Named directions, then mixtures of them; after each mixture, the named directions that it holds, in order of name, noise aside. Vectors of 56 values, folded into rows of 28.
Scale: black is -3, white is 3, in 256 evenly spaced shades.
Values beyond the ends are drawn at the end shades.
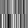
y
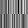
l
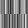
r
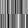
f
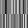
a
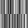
r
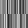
f, l, y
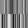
y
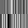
y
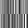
a, f, r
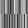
r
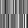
a, f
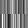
y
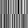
l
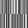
a, l, r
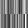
f, r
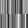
f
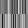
l, r, y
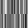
a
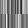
a, f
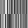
a, l, y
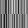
a, l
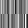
a, f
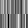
f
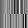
a, r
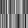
f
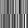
a, f, r
